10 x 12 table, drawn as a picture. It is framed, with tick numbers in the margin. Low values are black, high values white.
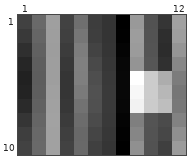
Odd patch: higher, in the middle right. Grain: streaks running down. Ninth with the highest average: middle right.
